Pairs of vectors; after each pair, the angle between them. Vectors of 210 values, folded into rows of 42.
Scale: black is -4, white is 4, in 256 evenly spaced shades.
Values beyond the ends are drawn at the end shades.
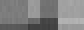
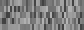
orthogonal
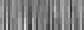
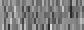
partly aligned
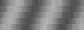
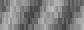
nearly parallel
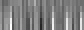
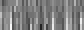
nearly parallel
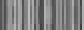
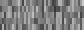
partly aligned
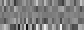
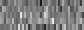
partly opposed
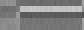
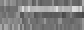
nearly parallel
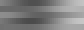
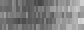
nearly parallel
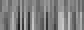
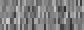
partly opposed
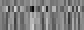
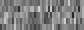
partly opposed
